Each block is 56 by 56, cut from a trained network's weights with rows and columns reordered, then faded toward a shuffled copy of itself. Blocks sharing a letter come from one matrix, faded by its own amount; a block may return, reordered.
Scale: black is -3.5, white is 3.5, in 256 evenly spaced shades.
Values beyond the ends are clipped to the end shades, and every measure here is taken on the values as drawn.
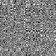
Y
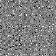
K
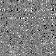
K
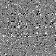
K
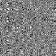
Y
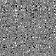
K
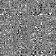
K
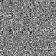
Y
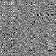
Y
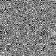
Y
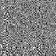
Y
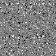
K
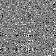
K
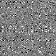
K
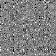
K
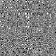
Y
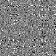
Y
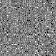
Y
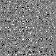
K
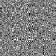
Y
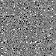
K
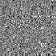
Y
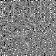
K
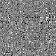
K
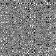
K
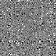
K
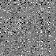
K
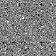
K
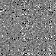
K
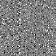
K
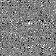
K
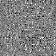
K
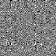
Y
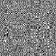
Y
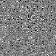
K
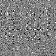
K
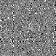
K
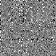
K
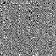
Y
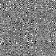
Y
